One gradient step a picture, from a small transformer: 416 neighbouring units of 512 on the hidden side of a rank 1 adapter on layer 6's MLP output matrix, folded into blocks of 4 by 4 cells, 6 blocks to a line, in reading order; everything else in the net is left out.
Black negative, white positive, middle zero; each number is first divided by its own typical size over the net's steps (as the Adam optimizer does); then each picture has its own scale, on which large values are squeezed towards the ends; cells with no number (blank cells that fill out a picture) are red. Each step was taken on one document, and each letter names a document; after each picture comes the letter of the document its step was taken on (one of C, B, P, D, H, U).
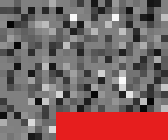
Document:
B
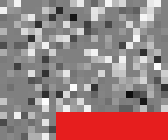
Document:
B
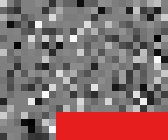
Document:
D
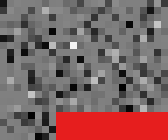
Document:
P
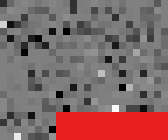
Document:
P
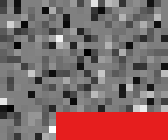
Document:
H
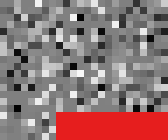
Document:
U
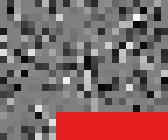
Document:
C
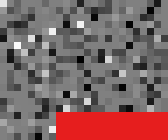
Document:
P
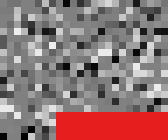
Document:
U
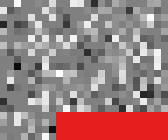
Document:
D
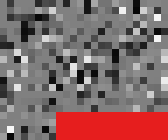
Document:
C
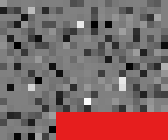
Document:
P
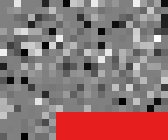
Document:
U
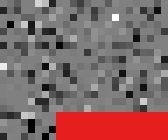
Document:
D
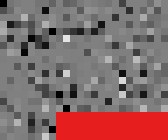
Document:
P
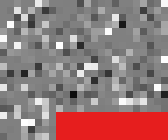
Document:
U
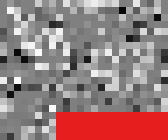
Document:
C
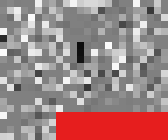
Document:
C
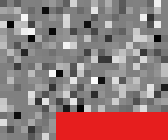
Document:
D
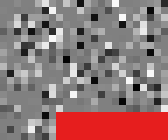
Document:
U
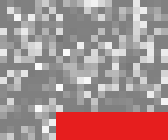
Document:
C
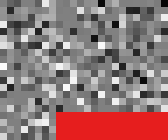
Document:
U
